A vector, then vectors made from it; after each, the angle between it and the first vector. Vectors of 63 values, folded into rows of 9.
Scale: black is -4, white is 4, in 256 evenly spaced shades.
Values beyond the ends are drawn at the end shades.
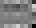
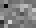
orthogonal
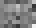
nearly opposite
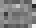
nearly opposite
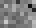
partly opposed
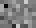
orthogonal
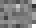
nearly opposite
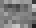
nearly parallel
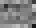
nearly parallel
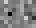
orthogonal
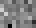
orthogonal
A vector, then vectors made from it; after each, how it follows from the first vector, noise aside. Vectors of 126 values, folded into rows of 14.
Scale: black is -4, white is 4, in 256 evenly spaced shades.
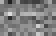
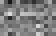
copied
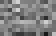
reversed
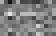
copied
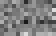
wrapped around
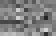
wrapped around
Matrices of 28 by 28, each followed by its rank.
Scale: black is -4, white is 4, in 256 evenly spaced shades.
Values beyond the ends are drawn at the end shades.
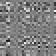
three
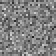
full rank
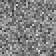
full rank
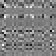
two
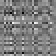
two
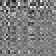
three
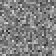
full rank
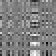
two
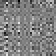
three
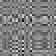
two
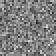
full rank
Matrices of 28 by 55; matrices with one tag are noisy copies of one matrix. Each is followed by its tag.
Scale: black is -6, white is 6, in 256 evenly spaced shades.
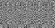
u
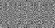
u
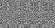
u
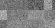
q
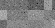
q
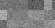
q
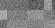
q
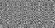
u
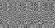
u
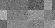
q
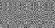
u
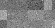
q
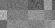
q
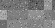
q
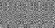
u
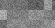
q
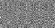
u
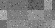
q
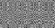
u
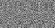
u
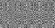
u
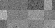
q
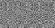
u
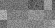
q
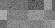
q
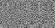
u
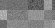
q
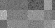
q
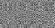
u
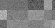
q
